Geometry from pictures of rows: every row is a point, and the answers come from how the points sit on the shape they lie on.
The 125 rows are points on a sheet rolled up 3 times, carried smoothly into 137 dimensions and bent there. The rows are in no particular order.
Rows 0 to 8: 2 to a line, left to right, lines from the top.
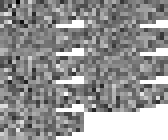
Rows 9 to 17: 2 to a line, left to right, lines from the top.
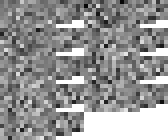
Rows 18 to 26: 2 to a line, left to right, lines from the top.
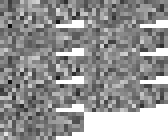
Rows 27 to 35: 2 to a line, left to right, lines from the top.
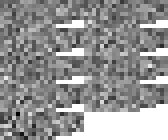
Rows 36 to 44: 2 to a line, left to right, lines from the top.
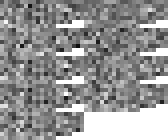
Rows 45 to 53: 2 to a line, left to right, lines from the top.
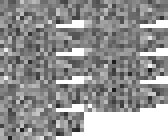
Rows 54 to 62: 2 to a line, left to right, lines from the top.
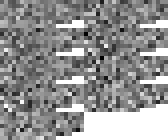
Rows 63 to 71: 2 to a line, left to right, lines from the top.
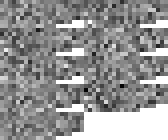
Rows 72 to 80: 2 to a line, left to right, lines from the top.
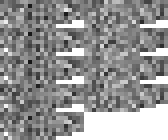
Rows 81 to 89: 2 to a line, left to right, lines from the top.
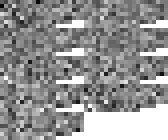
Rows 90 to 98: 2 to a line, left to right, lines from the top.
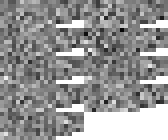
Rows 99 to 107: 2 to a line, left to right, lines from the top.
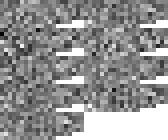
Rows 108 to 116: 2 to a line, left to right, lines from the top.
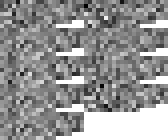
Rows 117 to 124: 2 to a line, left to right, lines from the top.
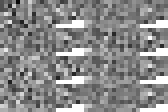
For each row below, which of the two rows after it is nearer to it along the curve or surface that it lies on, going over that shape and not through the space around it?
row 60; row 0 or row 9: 0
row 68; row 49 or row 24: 24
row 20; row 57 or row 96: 96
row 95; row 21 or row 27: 21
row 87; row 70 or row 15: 15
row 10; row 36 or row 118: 36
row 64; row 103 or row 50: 50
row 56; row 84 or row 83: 83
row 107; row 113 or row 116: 116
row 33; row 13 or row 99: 13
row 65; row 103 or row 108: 108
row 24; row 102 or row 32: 32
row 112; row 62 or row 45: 62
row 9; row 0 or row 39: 39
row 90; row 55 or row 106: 55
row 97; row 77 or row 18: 18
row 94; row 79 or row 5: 5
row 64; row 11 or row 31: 11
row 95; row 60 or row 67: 67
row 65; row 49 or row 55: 55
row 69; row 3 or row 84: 3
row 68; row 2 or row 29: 29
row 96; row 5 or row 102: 5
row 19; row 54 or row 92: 54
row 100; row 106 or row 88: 106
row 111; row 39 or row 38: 39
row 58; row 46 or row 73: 46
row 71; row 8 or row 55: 55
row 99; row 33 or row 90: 90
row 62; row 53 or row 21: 53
